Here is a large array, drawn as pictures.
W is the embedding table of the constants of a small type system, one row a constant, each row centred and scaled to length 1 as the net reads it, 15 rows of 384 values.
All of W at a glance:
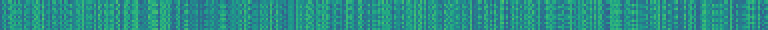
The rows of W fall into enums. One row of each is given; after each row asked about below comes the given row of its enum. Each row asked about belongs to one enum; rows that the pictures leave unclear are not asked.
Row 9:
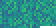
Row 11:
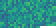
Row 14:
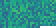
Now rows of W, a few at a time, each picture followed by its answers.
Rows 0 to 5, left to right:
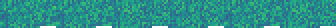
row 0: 11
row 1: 11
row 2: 14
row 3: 9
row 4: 11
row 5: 14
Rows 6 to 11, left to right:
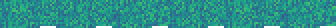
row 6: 14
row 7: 9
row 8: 11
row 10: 14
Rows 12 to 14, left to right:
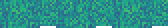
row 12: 14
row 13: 9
